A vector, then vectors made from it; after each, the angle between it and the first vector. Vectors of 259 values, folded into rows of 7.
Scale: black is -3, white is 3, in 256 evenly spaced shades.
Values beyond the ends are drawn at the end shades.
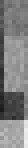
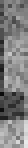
nearly parallel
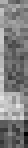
nearly opposite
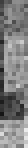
nearly parallel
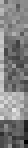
nearly opposite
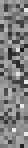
orthogonal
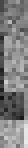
nearly parallel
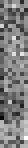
partly aligned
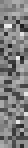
orthogonal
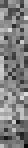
partly opposed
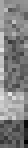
nearly opposite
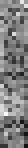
partly opposed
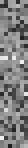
orthogonal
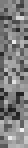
partly aligned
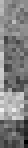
nearly opposite
